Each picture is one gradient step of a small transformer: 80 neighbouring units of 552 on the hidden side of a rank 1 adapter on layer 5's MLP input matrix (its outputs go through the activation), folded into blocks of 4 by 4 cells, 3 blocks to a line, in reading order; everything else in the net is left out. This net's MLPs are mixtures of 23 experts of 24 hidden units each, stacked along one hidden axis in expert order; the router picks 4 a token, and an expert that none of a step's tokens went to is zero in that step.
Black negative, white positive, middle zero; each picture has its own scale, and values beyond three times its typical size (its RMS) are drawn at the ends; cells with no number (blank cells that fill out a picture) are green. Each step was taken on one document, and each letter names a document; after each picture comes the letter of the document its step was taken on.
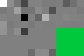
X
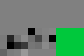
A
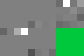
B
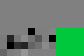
A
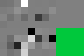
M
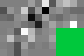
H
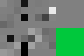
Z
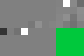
B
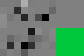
Z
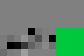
A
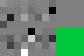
M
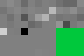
X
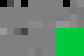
X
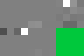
B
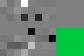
M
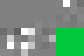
B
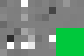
H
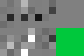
M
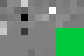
X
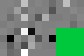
H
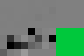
A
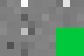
H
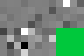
B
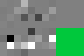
M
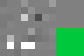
H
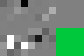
M
